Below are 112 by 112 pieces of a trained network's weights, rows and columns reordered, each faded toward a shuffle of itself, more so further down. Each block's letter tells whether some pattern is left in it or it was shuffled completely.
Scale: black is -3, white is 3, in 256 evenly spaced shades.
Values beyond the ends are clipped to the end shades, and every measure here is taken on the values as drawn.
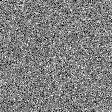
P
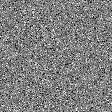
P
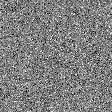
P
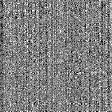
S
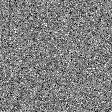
P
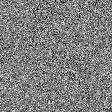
P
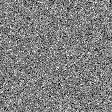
P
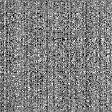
S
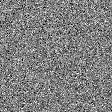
P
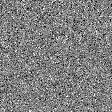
P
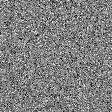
P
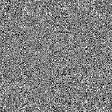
S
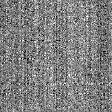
S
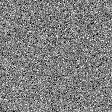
P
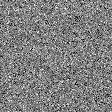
P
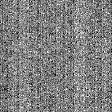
S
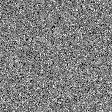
P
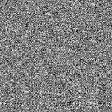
S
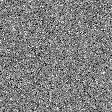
P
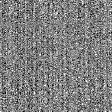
S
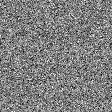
P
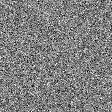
P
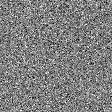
P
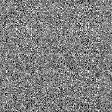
S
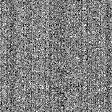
S
